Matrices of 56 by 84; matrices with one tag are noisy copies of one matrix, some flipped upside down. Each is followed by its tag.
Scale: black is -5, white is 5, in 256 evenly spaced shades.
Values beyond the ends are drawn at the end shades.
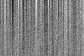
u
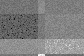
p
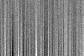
u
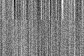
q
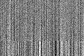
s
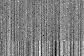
s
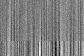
s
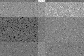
p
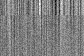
s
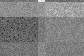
p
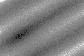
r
